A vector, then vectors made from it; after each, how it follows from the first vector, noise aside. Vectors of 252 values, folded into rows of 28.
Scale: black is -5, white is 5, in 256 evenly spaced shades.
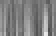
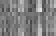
wrapped around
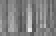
wrapped around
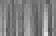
copied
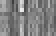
wrapped around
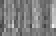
wrapped around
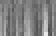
copied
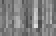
wrapped around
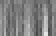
copied
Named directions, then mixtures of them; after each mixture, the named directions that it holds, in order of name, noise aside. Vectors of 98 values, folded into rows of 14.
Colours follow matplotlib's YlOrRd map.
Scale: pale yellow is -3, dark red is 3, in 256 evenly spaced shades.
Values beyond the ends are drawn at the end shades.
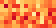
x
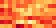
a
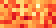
a, x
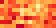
a, x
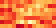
a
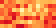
a, x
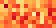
x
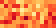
a, x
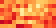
a, x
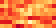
a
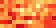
a, x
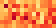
x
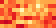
a, x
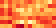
a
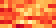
a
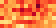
a, x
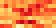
a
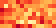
a, x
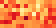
a, x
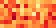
a, x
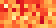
x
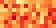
x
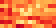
a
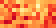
a, x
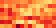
a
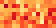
x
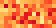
a, x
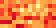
a, x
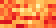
a, x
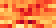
a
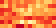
a
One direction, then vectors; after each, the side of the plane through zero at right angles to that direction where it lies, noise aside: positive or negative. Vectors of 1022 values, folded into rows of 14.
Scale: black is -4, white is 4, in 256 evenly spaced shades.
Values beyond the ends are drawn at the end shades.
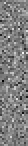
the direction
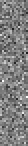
negative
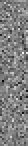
positive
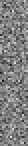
positive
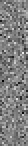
positive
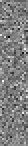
negative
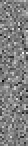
positive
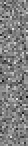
positive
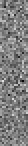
negative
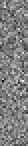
positive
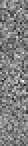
positive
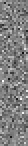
negative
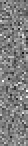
negative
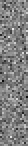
positive
